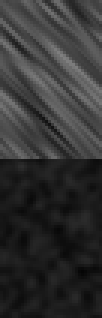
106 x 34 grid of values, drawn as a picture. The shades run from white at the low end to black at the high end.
The table splits into 2 rows of 1 panel. Panel 1,1: high, slanting down to the right. Panel 2,1: very high, blotchy, faint in contrast.
